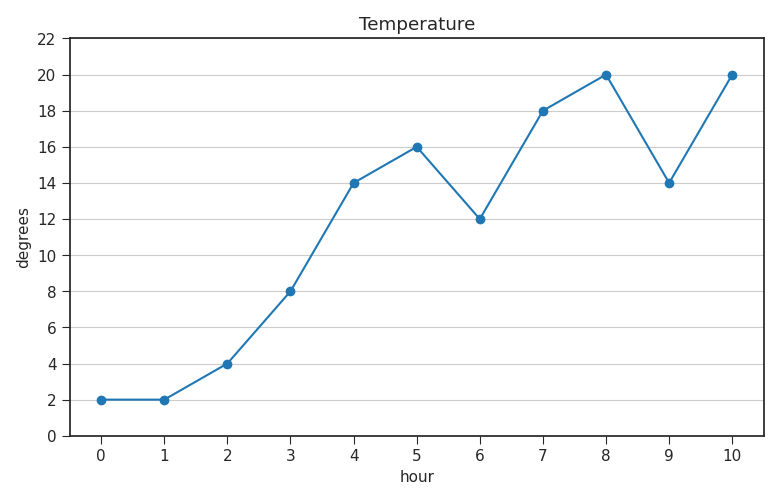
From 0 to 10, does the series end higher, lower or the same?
higher
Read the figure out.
Title: Temperature
x-axis: hour, ticks 0 1 2 3 4 5 6 7 8 9 10
y-axis: degrees, ticks 0 2 4 6 8 10 12 14 16 18 20 22
Values:
2 2 4 8 14 16 12 18 20 14 20
